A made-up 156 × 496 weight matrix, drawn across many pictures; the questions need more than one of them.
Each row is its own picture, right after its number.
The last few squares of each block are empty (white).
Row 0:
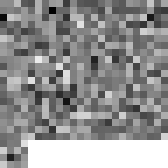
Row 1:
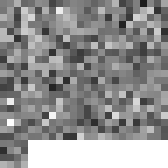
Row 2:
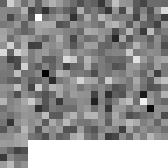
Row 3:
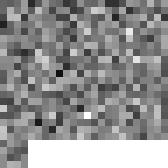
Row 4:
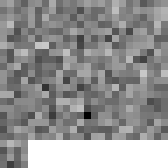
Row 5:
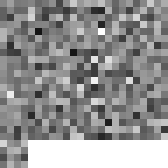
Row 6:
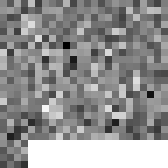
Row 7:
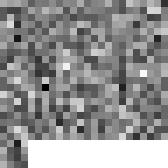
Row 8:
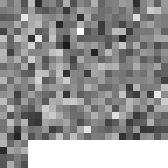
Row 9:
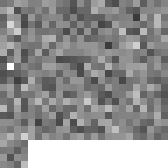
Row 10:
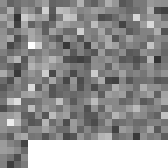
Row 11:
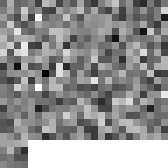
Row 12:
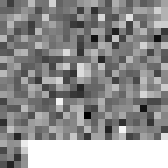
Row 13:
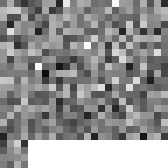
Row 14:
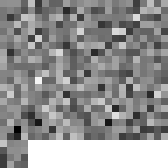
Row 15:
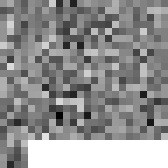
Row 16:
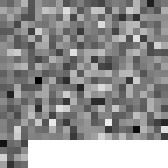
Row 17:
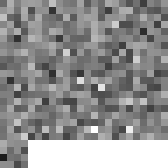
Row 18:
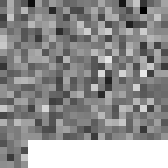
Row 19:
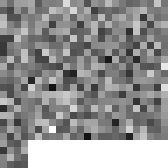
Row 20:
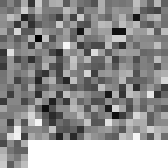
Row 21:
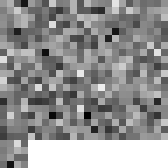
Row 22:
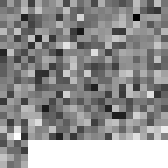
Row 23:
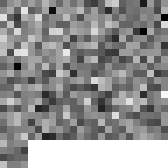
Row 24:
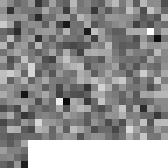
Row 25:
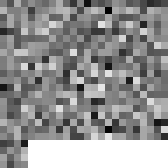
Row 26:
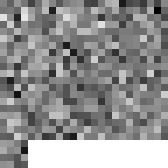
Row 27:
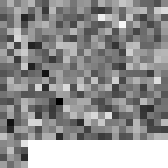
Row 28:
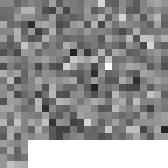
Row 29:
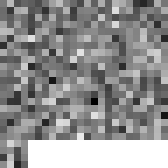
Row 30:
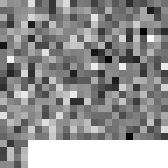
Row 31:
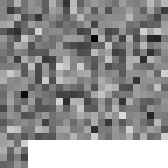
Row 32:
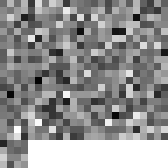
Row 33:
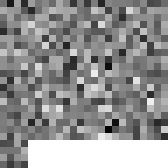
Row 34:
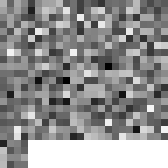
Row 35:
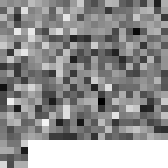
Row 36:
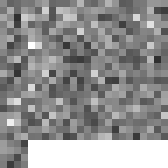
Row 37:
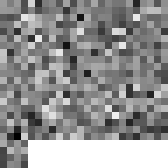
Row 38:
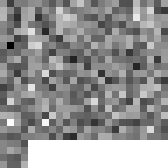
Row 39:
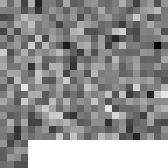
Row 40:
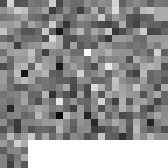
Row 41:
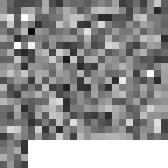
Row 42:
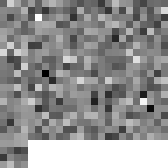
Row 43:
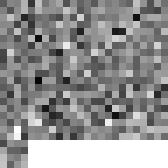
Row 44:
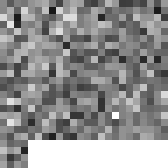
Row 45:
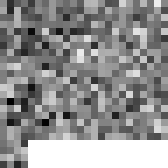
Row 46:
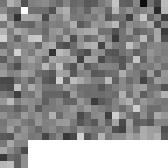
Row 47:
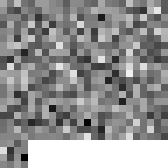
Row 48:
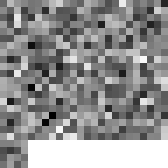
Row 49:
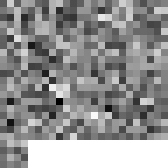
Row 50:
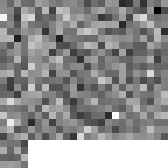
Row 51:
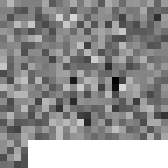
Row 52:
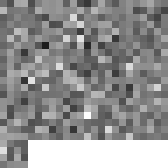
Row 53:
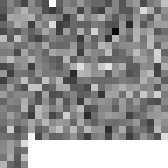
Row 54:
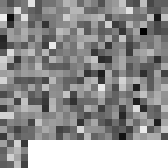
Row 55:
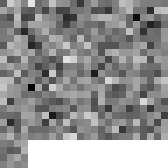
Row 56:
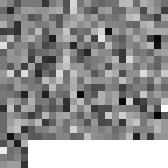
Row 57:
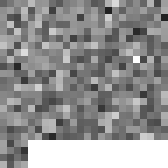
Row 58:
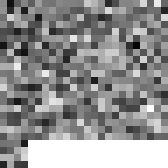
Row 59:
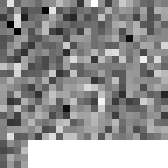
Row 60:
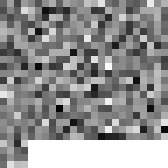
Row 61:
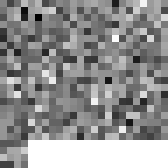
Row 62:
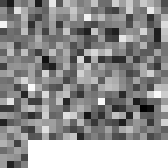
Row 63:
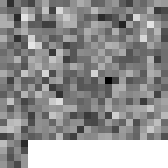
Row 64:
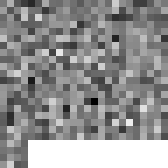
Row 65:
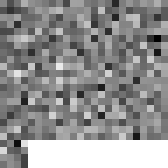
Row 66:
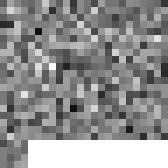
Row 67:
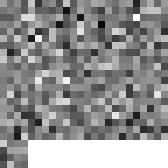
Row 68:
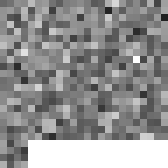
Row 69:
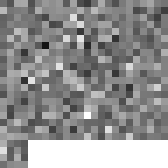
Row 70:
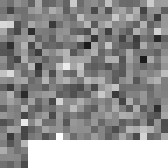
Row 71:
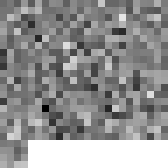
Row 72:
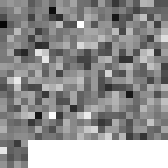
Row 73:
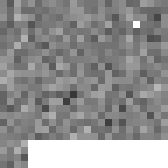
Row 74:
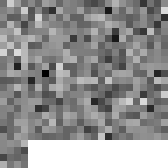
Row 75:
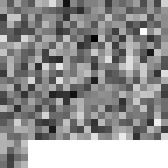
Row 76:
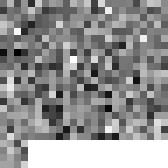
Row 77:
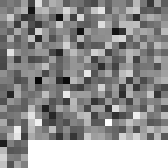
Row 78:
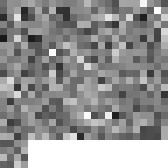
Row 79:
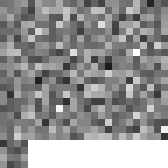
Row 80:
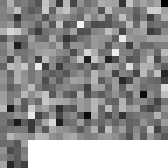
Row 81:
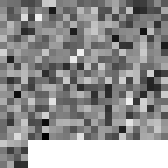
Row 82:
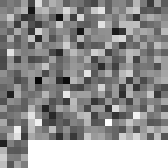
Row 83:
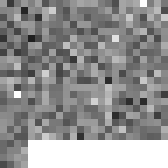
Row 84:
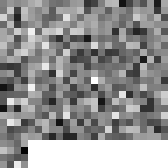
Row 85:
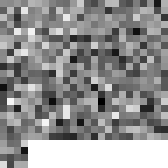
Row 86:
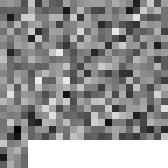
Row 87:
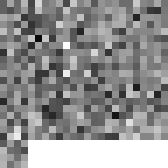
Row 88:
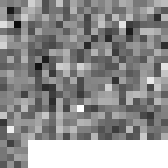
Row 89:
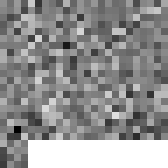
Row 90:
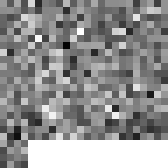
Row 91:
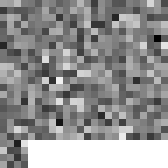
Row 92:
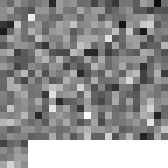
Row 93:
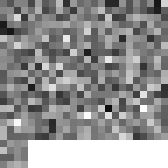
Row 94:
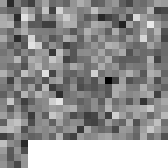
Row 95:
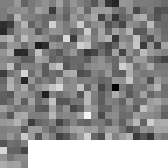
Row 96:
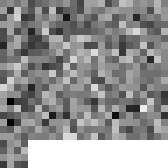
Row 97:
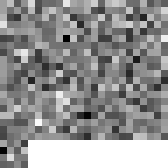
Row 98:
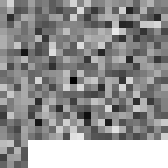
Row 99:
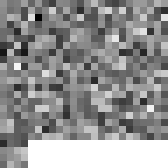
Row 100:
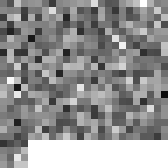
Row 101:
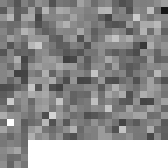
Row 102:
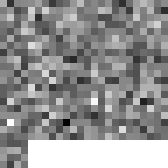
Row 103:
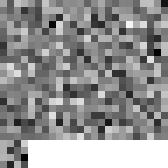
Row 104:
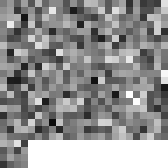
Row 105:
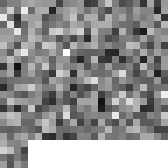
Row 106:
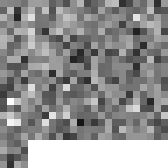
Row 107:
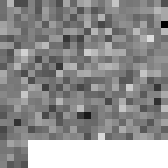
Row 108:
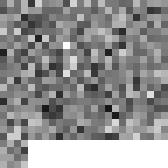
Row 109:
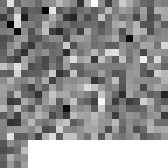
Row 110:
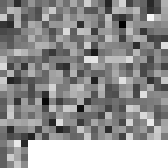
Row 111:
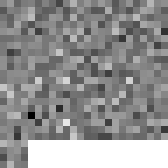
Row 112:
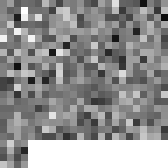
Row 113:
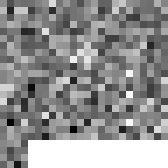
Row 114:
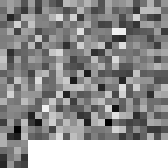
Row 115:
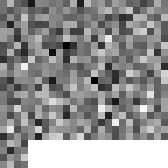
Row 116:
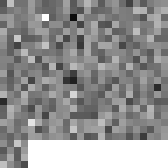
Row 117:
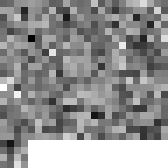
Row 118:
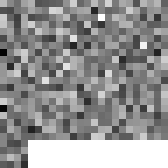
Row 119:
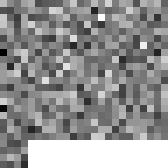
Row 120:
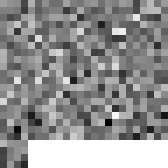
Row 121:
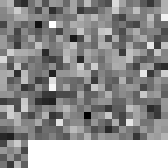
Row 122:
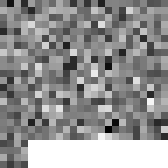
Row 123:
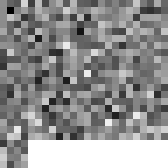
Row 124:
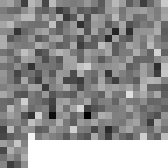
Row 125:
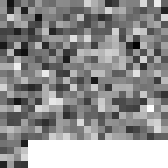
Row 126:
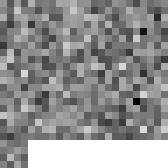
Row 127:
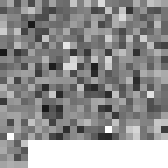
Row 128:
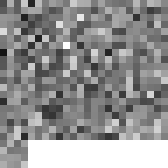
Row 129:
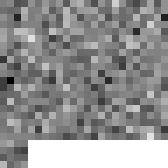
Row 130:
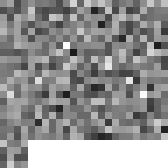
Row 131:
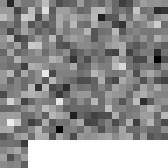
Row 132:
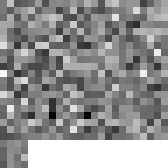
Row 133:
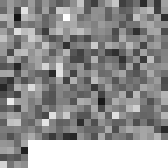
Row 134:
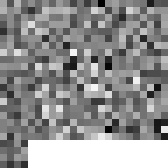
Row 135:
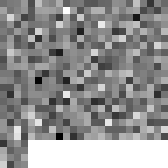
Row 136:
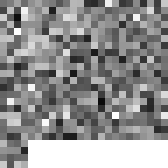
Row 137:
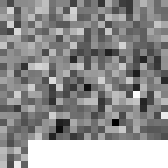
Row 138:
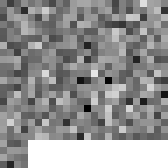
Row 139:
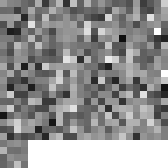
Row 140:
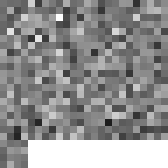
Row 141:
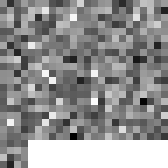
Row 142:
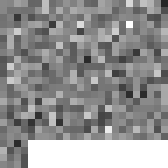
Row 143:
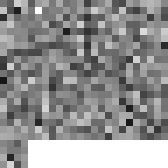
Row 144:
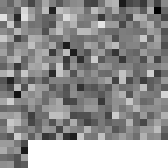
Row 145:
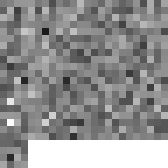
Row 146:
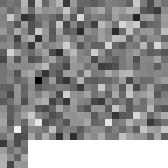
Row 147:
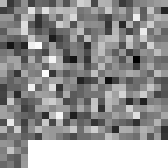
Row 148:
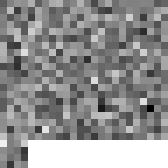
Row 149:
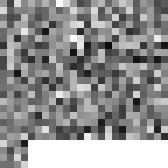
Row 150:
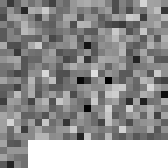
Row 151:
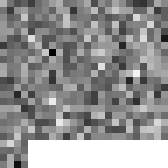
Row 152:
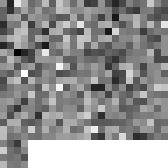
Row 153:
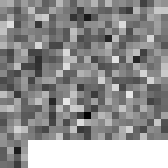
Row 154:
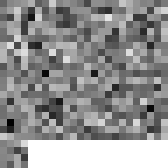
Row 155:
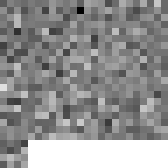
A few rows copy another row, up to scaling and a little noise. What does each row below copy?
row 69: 52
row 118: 119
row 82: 77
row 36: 10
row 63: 94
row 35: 85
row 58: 125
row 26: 144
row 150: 138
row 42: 2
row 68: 57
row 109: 59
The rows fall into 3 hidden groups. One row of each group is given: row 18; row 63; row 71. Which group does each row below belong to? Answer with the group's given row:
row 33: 71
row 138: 63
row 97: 18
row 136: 63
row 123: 71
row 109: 63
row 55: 63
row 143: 18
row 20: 71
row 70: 18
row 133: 63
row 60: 71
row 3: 18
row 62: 18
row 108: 71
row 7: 18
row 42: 63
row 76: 71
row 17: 63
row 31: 18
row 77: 71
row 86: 71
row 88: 18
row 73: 18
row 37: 71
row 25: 71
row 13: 18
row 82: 71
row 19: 18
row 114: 71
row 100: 63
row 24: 18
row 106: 63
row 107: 18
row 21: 18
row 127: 71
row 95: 18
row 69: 18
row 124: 18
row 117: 63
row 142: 18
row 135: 71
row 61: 63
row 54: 18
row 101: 63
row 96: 63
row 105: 63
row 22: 71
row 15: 18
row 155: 63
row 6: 71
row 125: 63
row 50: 63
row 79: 71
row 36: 63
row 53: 18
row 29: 63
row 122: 71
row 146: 71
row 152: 18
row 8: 71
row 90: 71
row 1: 63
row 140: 71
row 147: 63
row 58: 63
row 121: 18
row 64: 63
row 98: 71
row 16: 71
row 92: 18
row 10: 63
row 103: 18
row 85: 63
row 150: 63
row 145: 63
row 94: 63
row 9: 18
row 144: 63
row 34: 71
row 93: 18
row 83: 63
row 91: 18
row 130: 71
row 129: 63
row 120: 71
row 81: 63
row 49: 63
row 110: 18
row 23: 63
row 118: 18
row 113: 63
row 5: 71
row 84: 63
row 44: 63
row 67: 71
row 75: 18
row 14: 71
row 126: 18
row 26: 63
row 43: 71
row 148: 63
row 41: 63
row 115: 63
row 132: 18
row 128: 71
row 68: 63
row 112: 63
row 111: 71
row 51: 71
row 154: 63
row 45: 63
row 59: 63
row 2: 63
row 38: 63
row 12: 18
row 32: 71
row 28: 71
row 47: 18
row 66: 18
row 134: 71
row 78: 63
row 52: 18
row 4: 18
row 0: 18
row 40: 18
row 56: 18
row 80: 18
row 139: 18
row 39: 71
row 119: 18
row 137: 63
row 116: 18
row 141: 63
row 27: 63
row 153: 18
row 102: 63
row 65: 18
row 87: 71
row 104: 18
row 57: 63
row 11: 63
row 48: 63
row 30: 18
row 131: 63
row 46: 63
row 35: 63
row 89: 71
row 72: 18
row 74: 63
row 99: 63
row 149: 18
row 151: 63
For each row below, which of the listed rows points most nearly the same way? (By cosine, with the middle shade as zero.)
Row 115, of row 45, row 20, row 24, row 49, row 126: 45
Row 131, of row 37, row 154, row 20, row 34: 37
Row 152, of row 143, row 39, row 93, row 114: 93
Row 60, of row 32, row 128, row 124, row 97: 128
